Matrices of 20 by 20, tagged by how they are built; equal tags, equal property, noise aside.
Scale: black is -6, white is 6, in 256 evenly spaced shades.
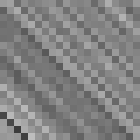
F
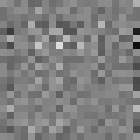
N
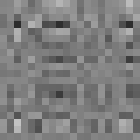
N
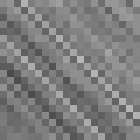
F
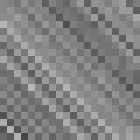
F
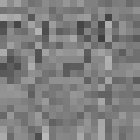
N
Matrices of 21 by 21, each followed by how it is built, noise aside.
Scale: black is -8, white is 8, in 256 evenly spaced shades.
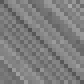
Toeplitz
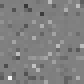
sparse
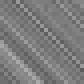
Toeplitz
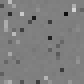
sparse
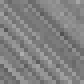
Toeplitz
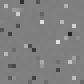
sparse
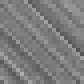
Toeplitz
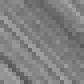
Toeplitz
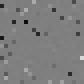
sparse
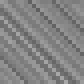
Toeplitz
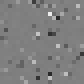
sparse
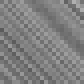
Toeplitz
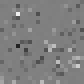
sparse
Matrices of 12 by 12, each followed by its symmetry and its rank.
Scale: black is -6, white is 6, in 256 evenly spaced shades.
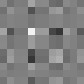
symmetric, rank one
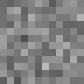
neither, full rank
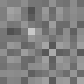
symmetric, rank two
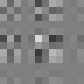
symmetric, rank one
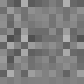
neither, rank two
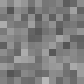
neither, full rank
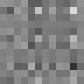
neither, rank two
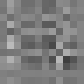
neither, rank two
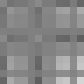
symmetric, rank one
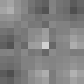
symmetric, rank two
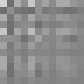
symmetric, rank two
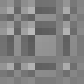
symmetric, rank one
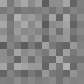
symmetric, rank two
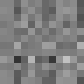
neither, rank two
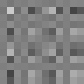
symmetric, rank one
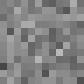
neither, full rank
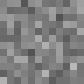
neither, full rank
